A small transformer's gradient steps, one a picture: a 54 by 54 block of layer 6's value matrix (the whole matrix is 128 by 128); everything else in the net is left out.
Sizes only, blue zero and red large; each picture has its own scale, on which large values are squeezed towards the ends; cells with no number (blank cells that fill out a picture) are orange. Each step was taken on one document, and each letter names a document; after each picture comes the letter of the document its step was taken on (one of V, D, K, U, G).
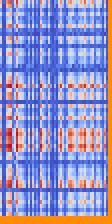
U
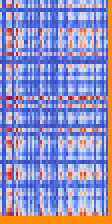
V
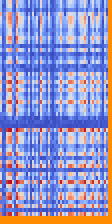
U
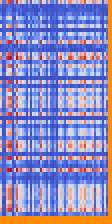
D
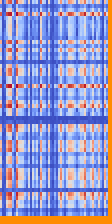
U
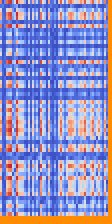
U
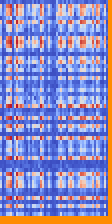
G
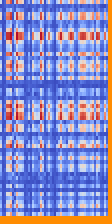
G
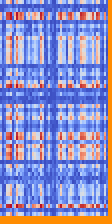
G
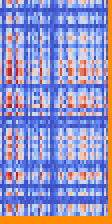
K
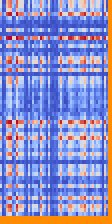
K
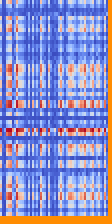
U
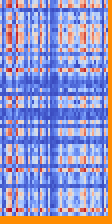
K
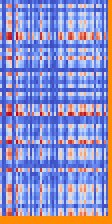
D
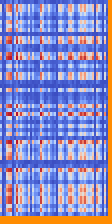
D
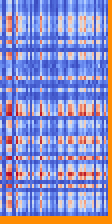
D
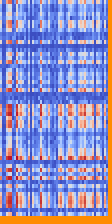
D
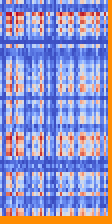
G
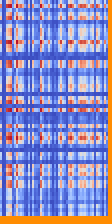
V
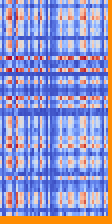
K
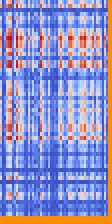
K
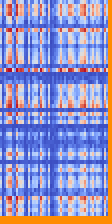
K
